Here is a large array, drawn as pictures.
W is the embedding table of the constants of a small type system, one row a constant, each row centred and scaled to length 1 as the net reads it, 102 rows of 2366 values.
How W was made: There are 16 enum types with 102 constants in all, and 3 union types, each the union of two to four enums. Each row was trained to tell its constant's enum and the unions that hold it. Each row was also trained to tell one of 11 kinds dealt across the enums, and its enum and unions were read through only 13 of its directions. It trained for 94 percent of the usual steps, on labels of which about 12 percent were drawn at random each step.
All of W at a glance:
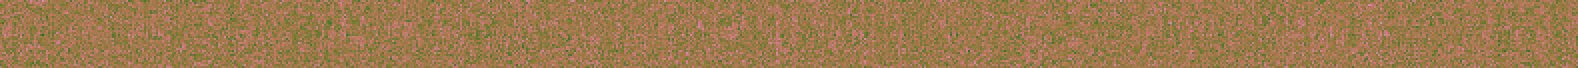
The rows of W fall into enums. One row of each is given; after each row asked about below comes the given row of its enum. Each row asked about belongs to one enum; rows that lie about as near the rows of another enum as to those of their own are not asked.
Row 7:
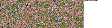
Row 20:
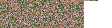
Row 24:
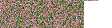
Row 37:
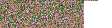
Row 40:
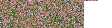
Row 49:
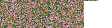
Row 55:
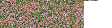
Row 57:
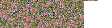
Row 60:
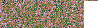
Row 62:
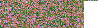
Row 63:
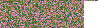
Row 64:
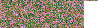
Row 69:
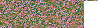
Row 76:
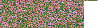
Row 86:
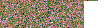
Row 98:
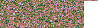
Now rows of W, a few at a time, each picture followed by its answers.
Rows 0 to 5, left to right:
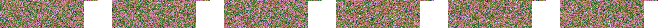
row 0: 69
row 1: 86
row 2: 62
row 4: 24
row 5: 40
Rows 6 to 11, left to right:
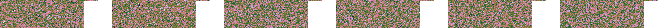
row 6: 55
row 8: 49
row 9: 62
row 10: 7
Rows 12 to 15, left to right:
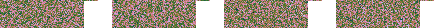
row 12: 49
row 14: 37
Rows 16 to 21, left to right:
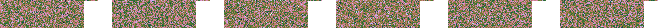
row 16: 64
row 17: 20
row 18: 7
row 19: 76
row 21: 76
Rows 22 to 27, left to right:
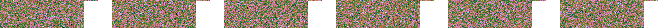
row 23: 98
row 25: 55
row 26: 49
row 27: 60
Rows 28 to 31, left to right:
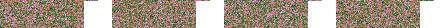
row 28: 62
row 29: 37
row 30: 64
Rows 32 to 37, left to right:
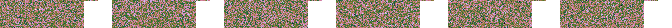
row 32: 62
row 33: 60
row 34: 40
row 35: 55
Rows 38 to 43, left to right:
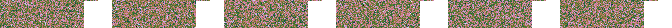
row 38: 69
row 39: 98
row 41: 98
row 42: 98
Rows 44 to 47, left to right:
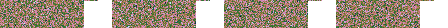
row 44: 7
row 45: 37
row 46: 69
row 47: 63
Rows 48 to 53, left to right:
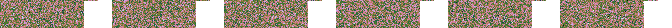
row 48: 57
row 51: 98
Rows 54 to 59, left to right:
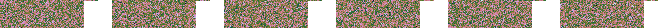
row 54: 20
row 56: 7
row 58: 64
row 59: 63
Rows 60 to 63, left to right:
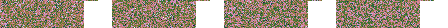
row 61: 86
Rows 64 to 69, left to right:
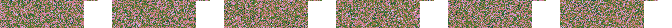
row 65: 20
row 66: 62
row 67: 20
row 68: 64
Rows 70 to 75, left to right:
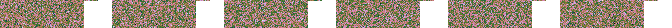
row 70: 7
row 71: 62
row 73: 49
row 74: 20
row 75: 40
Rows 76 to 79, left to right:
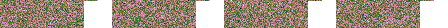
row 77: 76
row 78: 60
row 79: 49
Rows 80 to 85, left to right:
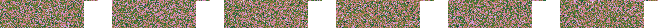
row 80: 63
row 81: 64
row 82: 69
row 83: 7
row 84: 20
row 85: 60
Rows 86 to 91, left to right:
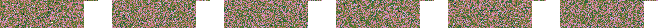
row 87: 86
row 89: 37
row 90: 60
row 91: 49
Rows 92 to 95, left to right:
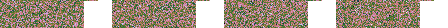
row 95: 63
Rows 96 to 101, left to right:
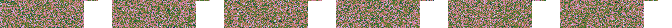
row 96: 98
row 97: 76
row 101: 76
